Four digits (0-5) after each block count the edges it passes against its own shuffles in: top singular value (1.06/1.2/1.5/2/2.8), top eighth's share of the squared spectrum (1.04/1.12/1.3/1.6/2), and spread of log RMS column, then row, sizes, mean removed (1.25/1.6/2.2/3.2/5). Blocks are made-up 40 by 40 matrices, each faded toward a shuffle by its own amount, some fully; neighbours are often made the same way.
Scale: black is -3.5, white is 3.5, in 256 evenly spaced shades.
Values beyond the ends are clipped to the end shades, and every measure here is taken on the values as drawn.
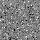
0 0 0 0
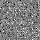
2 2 1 0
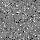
0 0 0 0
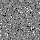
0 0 0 0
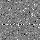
2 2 0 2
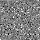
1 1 0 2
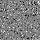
0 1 0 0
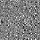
3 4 2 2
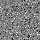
1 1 1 0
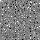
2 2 1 0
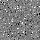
1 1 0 0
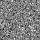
0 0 0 0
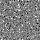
0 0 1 0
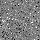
0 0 0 0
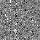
1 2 2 0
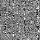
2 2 3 0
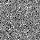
0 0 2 0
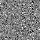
0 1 2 0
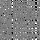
4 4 2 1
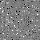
2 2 0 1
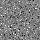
0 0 0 0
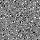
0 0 0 0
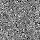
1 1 0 0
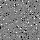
2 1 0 0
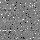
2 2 0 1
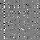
4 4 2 2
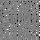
4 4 2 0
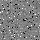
1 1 0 0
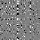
4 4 2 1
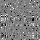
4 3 2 1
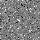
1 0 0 1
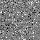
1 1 0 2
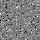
2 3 1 0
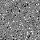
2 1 0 0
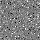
1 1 0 1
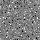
1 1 0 0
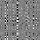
4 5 3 2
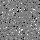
0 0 0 0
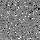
2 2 0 0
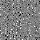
3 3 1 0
